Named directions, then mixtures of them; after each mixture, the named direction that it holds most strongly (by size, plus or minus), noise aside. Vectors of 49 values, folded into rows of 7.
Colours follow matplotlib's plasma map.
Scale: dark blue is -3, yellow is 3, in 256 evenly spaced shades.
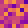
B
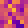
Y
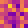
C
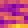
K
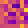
C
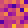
B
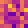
C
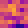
K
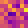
C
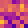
C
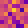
Y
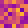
B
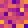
B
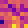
C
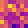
C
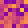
B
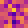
Y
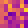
C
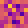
Y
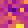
Y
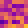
K
